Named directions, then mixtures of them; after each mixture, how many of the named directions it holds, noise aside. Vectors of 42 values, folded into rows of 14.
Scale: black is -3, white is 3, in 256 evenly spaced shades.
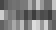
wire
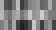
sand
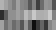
one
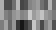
one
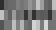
one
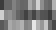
one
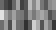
two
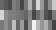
two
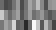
two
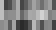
one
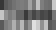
one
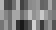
one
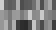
one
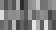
two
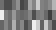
two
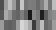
one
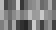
one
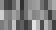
two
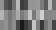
one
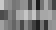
one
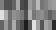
two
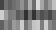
one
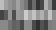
one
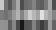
two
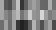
one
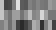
one
